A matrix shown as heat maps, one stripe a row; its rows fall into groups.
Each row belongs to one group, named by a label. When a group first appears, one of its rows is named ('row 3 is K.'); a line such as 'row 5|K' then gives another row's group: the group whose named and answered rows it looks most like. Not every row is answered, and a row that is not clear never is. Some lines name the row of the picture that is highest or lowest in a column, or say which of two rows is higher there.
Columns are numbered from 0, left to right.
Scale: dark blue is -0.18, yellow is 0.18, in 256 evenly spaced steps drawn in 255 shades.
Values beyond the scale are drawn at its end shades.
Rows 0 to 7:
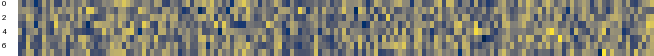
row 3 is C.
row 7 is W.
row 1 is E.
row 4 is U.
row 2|W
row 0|W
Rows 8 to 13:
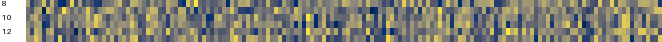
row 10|E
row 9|C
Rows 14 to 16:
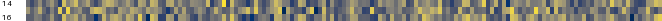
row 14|C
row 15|E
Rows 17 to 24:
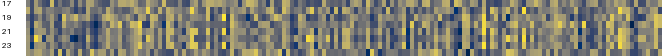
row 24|E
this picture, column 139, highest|20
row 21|U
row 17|W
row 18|U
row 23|U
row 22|U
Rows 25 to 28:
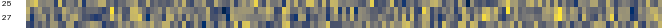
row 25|E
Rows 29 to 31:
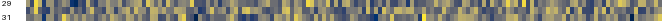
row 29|U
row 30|W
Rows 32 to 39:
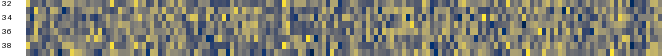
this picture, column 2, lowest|39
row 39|C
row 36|W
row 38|C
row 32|C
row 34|U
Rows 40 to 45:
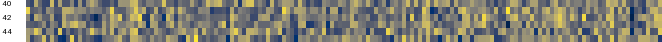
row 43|C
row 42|U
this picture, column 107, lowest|41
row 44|E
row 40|W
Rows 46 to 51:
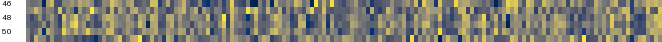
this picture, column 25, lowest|47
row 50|C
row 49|C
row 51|U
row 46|C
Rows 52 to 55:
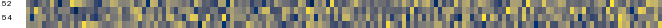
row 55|E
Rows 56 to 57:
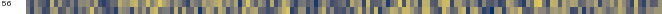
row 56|W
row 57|W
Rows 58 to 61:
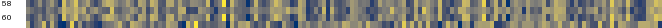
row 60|C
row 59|C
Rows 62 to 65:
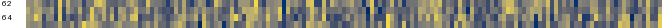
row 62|E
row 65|E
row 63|E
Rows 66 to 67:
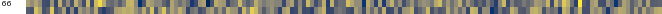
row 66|E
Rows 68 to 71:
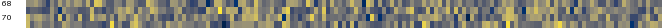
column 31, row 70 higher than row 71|No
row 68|E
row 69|W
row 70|E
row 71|U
